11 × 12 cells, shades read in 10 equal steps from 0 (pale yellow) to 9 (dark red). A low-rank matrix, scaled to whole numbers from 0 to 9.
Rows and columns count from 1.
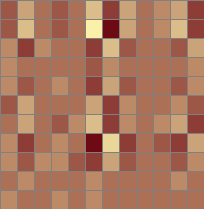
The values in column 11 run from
2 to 7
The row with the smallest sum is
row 2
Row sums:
56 54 59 58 60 58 55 63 60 57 57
